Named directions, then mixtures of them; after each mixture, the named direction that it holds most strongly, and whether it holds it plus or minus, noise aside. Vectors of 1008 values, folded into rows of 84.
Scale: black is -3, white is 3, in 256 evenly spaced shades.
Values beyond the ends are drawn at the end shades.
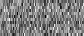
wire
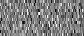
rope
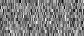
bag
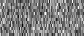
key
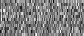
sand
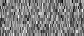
key, minus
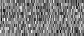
sand, minus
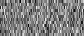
bag, plus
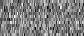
wire, minus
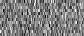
rope, minus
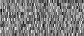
sand, minus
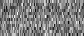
wire, minus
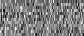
sand, minus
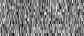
key, plus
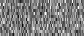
key, plus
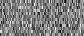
key, minus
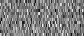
rope, plus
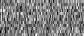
sand, plus
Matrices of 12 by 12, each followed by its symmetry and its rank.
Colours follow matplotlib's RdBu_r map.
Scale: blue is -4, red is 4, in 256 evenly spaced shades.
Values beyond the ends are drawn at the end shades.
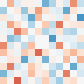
antisymmetric, full rank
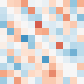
antisymmetric, full rank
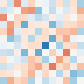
symmetric, full rank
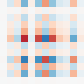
neither, rank one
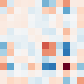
symmetric, rank two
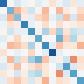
symmetric, full rank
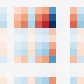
neither, rank one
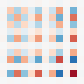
symmetric, rank one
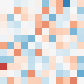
antisymmetric, full rank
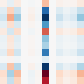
neither, rank one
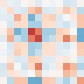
symmetric, rank two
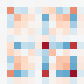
symmetric, rank two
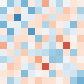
symmetric, full rank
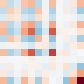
symmetric, rank two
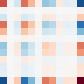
symmetric, rank one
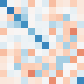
symmetric, full rank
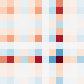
symmetric, rank one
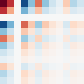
symmetric, rank one
